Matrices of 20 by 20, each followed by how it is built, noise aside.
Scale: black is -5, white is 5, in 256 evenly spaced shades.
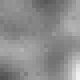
smooth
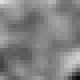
smooth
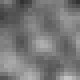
smooth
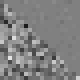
lower triangular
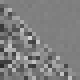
lower triangular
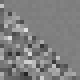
lower triangular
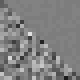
lower triangular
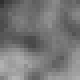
smooth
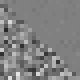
lower triangular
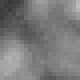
smooth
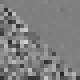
lower triangular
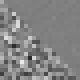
lower triangular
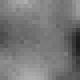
smooth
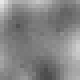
smooth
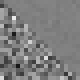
lower triangular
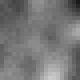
smooth
